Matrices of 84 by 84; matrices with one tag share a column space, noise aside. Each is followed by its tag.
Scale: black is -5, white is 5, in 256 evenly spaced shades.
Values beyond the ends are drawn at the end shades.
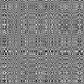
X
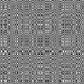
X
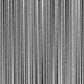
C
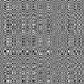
X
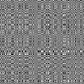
X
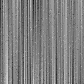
C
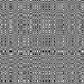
X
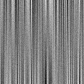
C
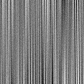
C
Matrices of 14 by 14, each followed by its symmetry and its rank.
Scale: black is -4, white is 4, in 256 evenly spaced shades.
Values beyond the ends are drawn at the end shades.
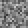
antisymmetric, full rank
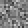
antisymmetric, full rank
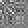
symmetric, rank three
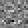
neither, rank three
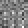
neither, rank three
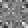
symmetric, rank three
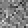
antisymmetric, full rank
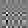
neither, rank one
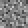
antisymmetric, full rank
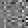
neither, rank three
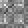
symmetric, rank three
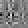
neither, rank two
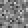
antisymmetric, full rank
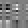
neither, rank one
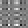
neither, rank one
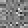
neither, rank three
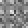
symmetric, rank three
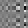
neither, rank one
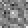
symmetric, rank three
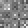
symmetric, rank three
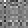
neither, rank two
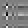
neither, rank one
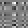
neither, rank one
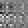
neither, rank two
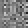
neither, rank three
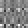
neither, rank two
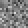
antisymmetric, full rank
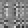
neither, rank two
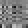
neither, rank two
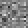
neither, rank three
